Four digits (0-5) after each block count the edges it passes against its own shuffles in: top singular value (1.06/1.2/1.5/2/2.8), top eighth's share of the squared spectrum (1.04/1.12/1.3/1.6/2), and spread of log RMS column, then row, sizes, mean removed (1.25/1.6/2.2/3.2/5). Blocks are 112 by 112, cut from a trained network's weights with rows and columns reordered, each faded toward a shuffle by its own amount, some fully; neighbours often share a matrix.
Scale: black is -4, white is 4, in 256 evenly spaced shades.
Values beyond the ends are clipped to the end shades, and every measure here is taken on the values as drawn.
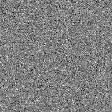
2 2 1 1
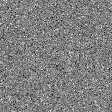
0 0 0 0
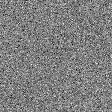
0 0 0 0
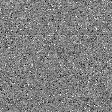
1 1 1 0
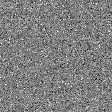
0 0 0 0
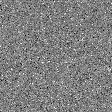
0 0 0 0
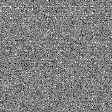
2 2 2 1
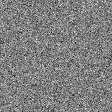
1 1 0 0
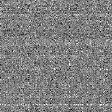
3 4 3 2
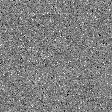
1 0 0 0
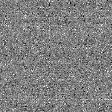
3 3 2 1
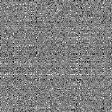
3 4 3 2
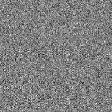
3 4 1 3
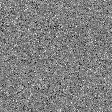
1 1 0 0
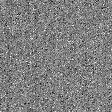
1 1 0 0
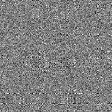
3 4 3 3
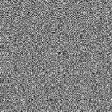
4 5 2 3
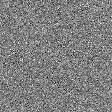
2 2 0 1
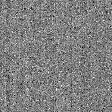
2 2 0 0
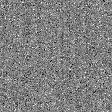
1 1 0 0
